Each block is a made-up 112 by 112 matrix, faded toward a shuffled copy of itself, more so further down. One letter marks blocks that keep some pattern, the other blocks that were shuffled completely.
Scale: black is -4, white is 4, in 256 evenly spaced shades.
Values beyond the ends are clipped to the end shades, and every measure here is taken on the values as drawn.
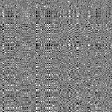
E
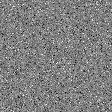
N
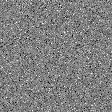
N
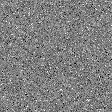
N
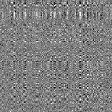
E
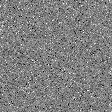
N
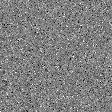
N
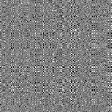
E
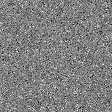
N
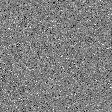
N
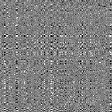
E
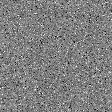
N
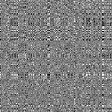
E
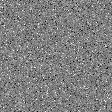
N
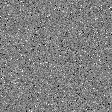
N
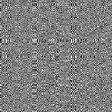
E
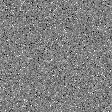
N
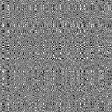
E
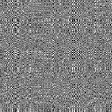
E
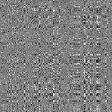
E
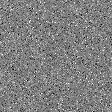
N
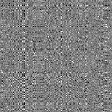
E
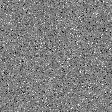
N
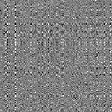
E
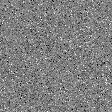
N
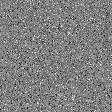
N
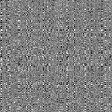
E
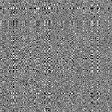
E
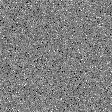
N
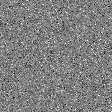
N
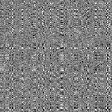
E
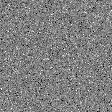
N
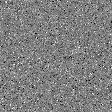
N
